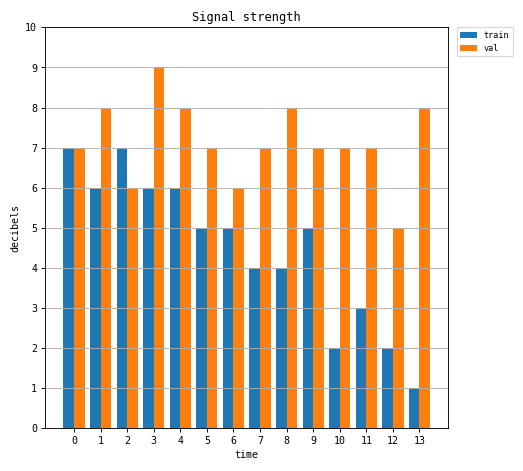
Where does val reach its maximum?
3
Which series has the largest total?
val
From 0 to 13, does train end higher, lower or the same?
lower
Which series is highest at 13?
val
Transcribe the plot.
Title: Signal strength
x-axis: time, ticks 0 1 2 3 4 5 6 7 8 9 10 11 12 13
y-axis: decibels, ticks 0 1 2 3 4 5 6 7 8 9 10
Legend: train, val
Values:
train: 7 6 7 6 6 5 5 4 4 5 2 3 2 1
val: 7 8 6 9 8 7 6 7 8 7 7 7 5 8
